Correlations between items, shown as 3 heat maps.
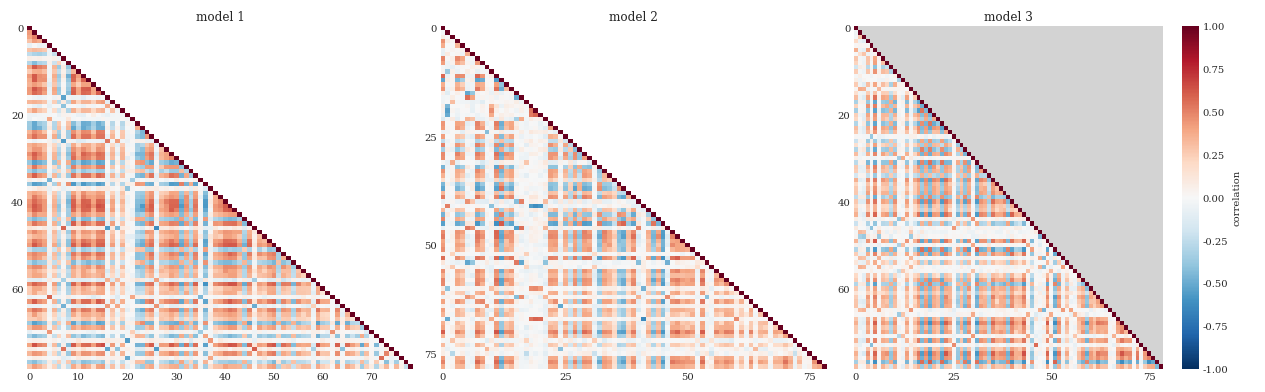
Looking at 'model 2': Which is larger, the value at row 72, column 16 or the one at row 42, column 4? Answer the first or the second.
the second
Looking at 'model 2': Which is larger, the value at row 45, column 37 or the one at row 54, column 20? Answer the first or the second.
the first
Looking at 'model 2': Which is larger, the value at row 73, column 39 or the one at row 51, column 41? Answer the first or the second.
the first
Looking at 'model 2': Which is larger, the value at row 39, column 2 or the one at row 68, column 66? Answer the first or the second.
the second
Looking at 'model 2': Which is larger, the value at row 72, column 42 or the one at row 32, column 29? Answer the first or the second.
the first
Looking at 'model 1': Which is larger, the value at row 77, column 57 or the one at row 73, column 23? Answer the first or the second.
the first
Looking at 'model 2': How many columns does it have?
79
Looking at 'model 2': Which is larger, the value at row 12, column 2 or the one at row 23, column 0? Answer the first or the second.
the second
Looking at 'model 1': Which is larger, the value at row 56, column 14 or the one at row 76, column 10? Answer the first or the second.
the first
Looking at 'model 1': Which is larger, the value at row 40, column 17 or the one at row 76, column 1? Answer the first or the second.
the first
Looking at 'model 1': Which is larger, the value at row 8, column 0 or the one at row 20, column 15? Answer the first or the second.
the second
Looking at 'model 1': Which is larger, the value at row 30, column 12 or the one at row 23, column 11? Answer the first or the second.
the first
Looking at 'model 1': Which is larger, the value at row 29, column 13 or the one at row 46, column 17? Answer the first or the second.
the first
